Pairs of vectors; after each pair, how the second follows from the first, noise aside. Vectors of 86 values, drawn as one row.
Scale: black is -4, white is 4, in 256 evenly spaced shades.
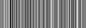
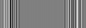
partly zeroed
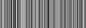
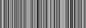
reversed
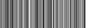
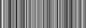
wrapped around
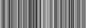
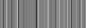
partly zeroed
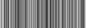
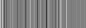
partly zeroed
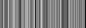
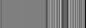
partly zeroed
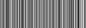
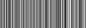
wrapped around
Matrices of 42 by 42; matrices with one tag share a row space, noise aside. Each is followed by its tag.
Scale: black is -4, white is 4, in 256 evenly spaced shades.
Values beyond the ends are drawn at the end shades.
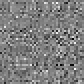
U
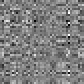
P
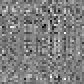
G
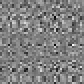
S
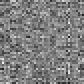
P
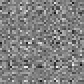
S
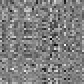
G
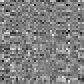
P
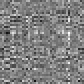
P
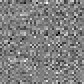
U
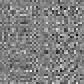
U
